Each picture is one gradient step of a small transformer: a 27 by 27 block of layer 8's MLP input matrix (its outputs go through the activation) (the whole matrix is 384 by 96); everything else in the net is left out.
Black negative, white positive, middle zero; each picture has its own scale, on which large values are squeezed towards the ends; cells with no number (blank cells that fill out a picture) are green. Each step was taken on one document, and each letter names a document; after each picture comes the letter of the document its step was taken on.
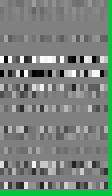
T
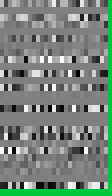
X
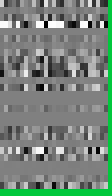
X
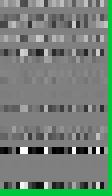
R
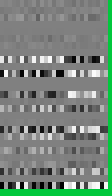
T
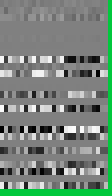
T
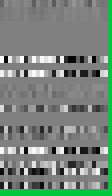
T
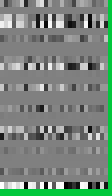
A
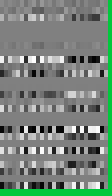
T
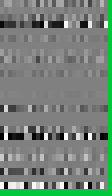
A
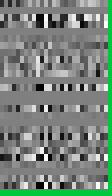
X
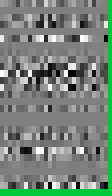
X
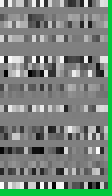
A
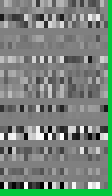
A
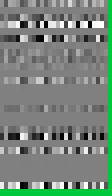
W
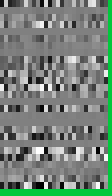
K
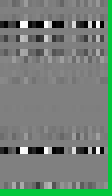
R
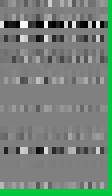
R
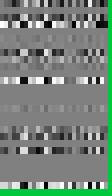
R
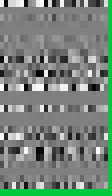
K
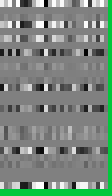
W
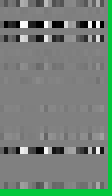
R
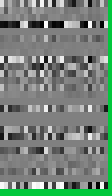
A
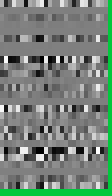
K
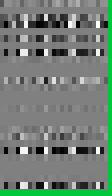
R
